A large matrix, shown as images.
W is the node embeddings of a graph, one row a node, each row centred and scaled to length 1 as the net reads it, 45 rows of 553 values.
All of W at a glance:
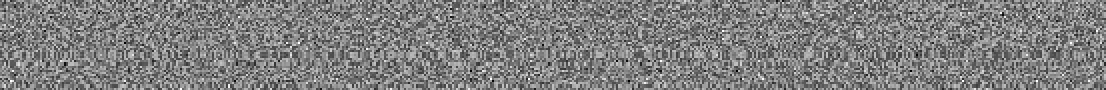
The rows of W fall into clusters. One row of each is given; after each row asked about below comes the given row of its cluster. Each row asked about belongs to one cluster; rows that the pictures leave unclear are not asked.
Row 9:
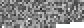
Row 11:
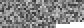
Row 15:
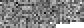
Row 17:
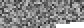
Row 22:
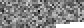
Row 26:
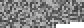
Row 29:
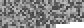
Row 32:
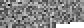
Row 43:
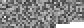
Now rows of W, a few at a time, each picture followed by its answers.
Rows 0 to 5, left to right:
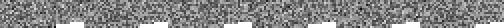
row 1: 11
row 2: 15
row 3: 15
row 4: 29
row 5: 11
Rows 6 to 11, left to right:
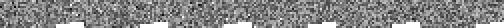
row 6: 22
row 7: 29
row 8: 29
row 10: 26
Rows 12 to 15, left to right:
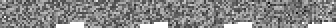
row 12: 43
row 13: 17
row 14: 22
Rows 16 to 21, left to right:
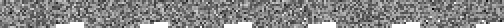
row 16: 29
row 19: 15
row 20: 11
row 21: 17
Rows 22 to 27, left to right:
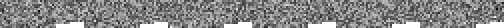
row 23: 26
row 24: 9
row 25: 32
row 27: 26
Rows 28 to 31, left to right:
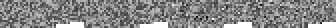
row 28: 26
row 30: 15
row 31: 32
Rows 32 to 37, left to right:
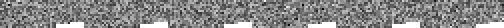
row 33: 43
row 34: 29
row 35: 17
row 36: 43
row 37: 15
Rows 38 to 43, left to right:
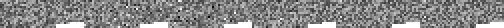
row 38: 22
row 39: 32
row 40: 17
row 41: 9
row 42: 43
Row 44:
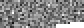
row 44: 26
